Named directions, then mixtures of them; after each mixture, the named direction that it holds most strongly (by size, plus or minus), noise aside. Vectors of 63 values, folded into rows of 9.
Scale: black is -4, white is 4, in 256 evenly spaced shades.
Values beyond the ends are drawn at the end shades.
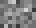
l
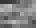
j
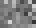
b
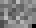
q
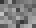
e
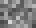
q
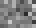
b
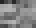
j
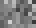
b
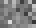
b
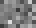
b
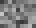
e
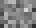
l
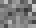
b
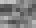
j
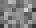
l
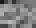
e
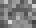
b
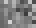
b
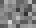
b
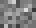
l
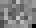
q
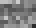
q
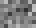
b
